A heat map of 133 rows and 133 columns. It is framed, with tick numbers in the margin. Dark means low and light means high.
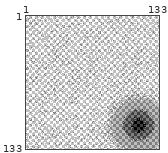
Ninth with the lowest average: bottom right. Dips: one, in the bottom right. Mirror symmetry: none. Average level on the scale: 80%.
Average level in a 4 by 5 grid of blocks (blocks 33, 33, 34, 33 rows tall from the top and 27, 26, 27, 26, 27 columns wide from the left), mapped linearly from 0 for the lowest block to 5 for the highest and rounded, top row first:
5 5 5 5 5 | 5 5 5 5 5 | 5 5 5 4 3 | 5 5 5 2 0
